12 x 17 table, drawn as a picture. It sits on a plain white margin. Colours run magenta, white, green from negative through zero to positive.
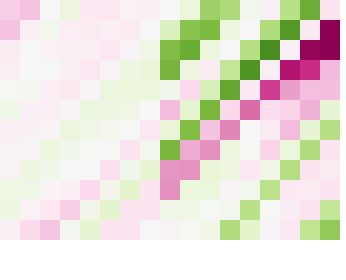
Mirror symmetry: none. Calmest part: middle left. Seam: vertical, 50% of the way across, the left part calmer. Slope: none. Grain: diagonal, up to the right. Roughest part: top right.
